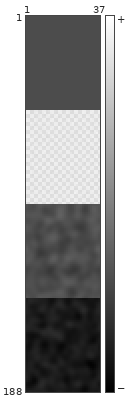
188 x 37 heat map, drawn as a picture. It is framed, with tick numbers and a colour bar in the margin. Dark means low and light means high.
The table splits into 4 rows of 1 panel. Panel 1,1: low, flat. Panel 2,1: very high, checkered, faint in contrast. Panel 3,1: low, blotchy, faint in contrast. Panel 4,1: very low, blotchy, faint in contrast.
